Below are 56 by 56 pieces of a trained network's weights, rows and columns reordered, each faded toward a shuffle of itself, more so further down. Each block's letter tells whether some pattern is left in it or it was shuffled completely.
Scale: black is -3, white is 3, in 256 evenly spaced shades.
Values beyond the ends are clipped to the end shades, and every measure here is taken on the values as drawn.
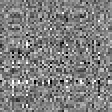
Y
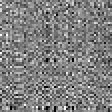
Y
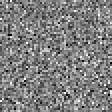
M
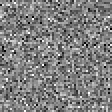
M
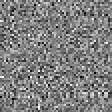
Y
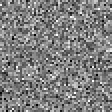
M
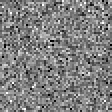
M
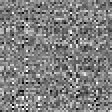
Y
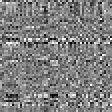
Y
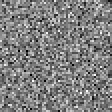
M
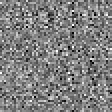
Y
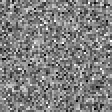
M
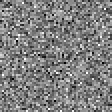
M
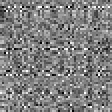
Y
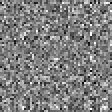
Y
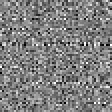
Y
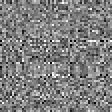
Y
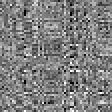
Y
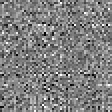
Y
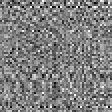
Y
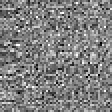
Y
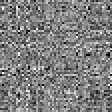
Y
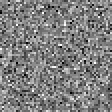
M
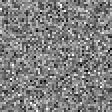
M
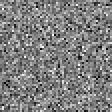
M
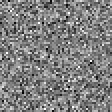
M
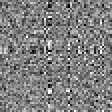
Y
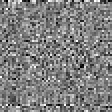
Y
